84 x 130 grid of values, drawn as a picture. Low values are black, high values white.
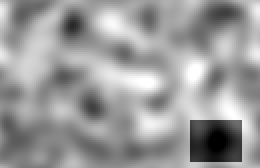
The ninth with the lowest average is the bottom right. An odd patch, lower than its surroundings, sits in the bottom right. Values change most from cell to cell in the bottom right.
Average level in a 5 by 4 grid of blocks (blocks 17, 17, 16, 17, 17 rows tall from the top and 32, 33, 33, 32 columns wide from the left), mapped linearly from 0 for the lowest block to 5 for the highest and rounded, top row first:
3 3 3 2 / 4 3 4 4 / 3 4 5 3 / 2 2 4 3 / 2 2 2 0
